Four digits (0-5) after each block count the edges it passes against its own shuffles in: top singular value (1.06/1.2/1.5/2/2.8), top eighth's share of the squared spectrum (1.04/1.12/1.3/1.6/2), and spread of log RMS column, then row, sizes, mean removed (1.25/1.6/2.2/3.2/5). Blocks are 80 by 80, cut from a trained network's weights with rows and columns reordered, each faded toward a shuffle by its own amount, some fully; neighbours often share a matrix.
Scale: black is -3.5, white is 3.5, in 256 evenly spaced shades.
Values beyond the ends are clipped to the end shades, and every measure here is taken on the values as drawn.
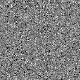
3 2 2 1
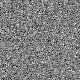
0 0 0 0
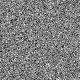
0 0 0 0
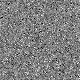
0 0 0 0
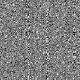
3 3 3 1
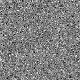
2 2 0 0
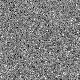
0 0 0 0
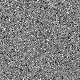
0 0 0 0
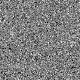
1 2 0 1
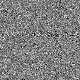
2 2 0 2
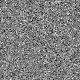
1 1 0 1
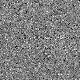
1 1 0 1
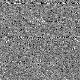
2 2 0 2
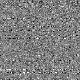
2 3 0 3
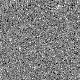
1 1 0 1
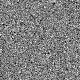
1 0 0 0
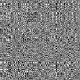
4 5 3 3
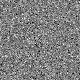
2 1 0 0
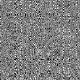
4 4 3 1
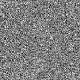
3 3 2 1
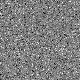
1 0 0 0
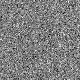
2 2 0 0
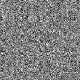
3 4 2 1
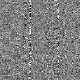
3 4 3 1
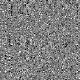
3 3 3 1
